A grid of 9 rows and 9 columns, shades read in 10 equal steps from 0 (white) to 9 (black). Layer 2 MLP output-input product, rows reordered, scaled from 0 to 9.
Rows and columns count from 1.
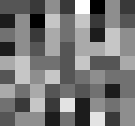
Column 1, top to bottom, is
6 8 5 8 3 6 3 5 6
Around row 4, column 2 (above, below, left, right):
4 2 8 6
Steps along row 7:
up down up down up down up down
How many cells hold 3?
9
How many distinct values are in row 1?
5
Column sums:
50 38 47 40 46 37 47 43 42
